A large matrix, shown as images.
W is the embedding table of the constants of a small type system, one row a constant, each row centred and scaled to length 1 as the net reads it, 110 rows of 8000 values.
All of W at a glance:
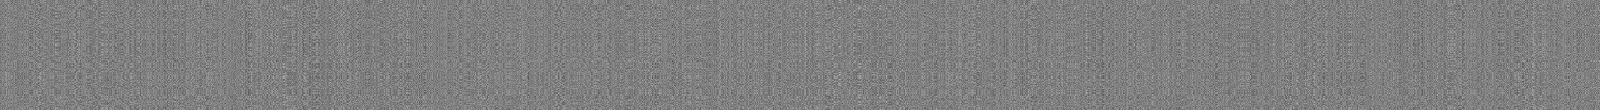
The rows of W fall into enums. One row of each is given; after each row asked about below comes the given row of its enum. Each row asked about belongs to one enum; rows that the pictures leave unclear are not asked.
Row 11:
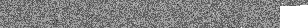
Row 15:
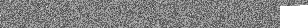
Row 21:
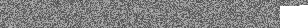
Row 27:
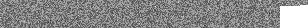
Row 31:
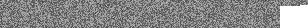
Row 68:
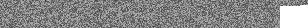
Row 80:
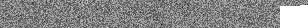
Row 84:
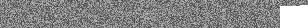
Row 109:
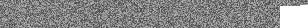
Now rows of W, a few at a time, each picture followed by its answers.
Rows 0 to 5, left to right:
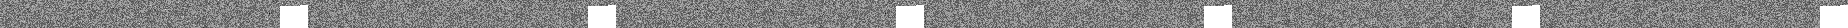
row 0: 27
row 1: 31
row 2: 27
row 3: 31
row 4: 11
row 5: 68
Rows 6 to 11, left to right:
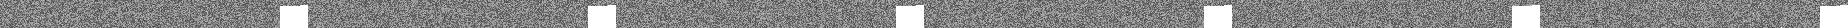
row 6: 68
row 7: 21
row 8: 84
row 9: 68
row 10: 15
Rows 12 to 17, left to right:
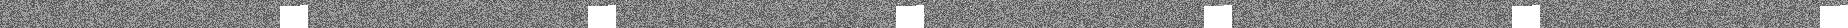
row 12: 31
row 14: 11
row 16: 31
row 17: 27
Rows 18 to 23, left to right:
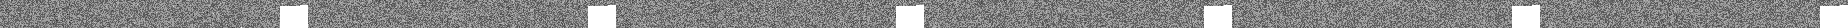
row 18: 11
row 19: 84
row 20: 109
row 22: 31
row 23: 21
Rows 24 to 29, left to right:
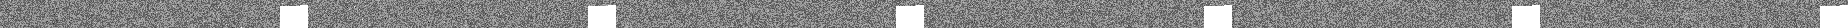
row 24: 11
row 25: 15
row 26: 21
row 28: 31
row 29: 84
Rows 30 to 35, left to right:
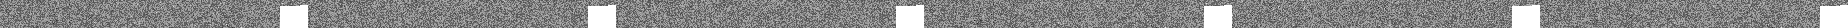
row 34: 15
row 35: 11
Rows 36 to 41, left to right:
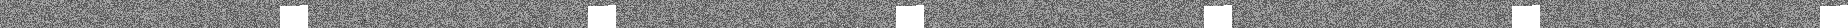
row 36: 84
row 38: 11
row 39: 21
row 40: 31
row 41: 11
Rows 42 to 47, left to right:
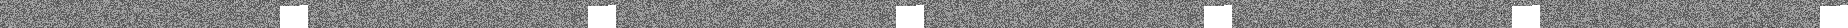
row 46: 27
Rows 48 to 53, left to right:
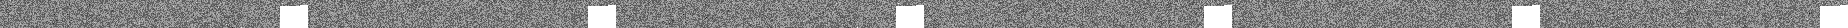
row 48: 11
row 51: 109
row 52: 31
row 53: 27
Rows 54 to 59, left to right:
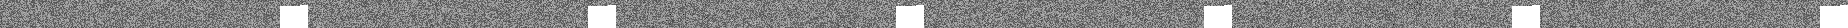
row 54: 31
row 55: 21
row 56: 11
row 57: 68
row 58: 80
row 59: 31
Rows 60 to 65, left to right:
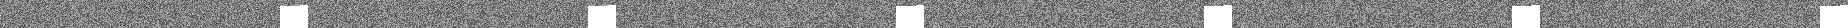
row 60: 15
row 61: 15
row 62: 11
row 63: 21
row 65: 31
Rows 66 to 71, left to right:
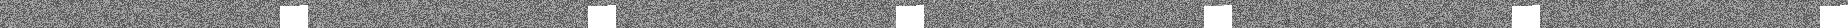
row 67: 21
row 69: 15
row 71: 31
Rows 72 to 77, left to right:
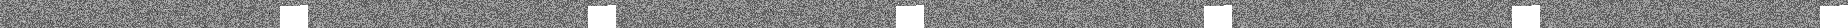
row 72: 27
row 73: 21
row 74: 27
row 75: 84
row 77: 21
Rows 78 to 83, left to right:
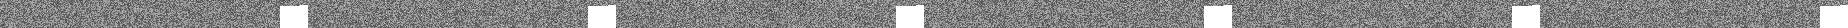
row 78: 21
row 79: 27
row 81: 21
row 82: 11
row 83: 27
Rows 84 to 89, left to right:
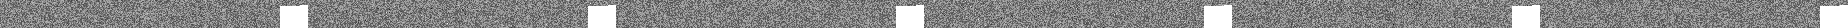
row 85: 27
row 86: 31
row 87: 15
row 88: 80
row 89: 21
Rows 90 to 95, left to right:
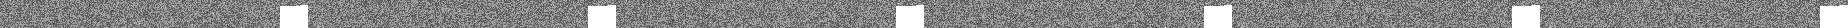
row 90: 11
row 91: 21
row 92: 11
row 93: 11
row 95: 21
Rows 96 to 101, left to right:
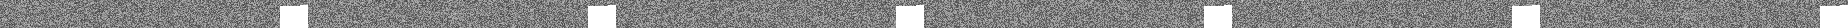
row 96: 109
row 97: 84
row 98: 68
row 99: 31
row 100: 15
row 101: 84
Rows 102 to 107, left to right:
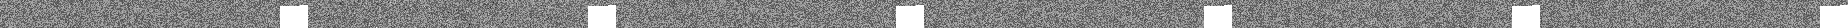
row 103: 80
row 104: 21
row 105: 68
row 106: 11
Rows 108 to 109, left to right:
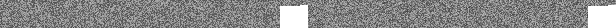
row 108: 31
